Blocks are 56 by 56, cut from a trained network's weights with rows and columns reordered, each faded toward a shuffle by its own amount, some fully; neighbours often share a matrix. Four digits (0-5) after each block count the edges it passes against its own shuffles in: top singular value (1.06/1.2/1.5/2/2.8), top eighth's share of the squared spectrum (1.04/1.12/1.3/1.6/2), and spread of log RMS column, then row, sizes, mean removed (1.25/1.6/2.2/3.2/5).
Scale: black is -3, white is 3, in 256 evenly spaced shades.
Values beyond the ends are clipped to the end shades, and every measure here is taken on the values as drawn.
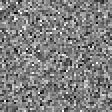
2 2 0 0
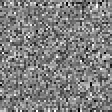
3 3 0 2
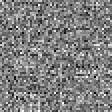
3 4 0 2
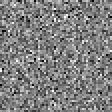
2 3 0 2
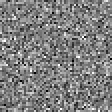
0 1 0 0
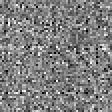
2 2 0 2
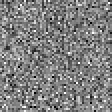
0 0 0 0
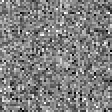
2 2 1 2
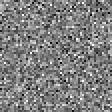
0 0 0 0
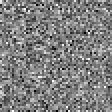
2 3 0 2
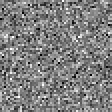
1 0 0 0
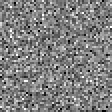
0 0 0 0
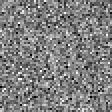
0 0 0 0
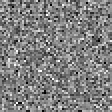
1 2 0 0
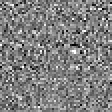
3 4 1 3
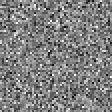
1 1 0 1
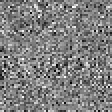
3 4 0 3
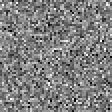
0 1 0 1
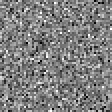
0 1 0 0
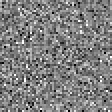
0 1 0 0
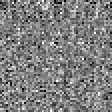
2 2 0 2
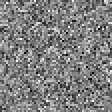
1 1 0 0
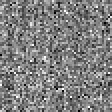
1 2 0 1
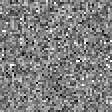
1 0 0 0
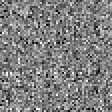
1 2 0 2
